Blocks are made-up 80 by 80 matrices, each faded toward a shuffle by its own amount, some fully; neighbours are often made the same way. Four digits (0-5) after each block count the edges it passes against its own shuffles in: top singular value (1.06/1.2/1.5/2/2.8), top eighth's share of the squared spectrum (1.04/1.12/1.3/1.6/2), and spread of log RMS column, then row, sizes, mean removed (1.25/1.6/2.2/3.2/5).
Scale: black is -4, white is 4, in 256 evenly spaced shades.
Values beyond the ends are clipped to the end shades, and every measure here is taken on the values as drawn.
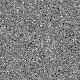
0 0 0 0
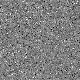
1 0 0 0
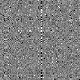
4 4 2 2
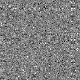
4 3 2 1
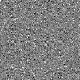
3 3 2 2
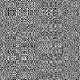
5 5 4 3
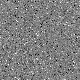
0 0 0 0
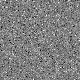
0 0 0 0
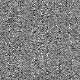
1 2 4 0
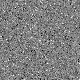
0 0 0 0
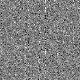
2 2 3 0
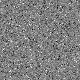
0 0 0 0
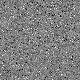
0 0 0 0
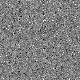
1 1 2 0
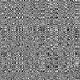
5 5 3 3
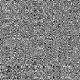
4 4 2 2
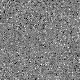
2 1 0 0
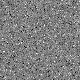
0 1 0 0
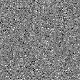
3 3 1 1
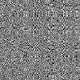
4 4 3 2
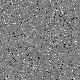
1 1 0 0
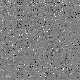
3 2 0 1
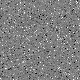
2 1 0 0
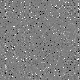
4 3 1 1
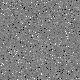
1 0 0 0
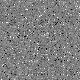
3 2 0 1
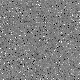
1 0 0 0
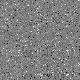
3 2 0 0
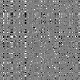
5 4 3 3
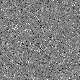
1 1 0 0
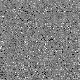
3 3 1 2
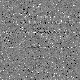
3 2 0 1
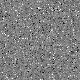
0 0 1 0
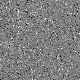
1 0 0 0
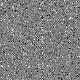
2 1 1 0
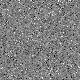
2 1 0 0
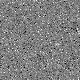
2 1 0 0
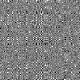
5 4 3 3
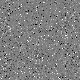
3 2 1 0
